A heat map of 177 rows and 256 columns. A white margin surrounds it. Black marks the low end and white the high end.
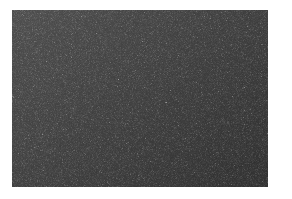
Stripes: none. Average level on the scale: 30%. Odd rows or columns: none. Slope: up to the top left.
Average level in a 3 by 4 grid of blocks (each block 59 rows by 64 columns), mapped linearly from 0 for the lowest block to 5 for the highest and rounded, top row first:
5432
4321
3210
